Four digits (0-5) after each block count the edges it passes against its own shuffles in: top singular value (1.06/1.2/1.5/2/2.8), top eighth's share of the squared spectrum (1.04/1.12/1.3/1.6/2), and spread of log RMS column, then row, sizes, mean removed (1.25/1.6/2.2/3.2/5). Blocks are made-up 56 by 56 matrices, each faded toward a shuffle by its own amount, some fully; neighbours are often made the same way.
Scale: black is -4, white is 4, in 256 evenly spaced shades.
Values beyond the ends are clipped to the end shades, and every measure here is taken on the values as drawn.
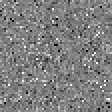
2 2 0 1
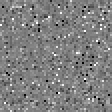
2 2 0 0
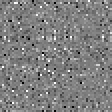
3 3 1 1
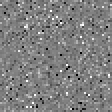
1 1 0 0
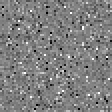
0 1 0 0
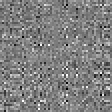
4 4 3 2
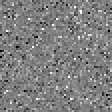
0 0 0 0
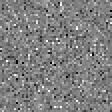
1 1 0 0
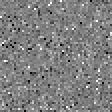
1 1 0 0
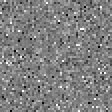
1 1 0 0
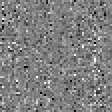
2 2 3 0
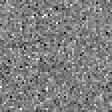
0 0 0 0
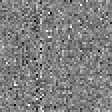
2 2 2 0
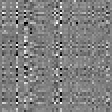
5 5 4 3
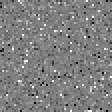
0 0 0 0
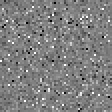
1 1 0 0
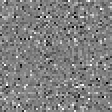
3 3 1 2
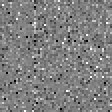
2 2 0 0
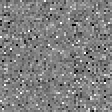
2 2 0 0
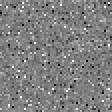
0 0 0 0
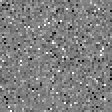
1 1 0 0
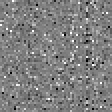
3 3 1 1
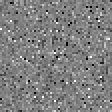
1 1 0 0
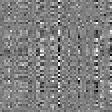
5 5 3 3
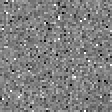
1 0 0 0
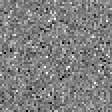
2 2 0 0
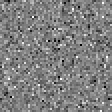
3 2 0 0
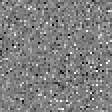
2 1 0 0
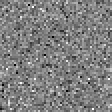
0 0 0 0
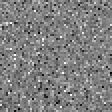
2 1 0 0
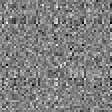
4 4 2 2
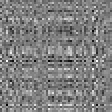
5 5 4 3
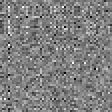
4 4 2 2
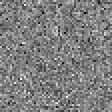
2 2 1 0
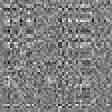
4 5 3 3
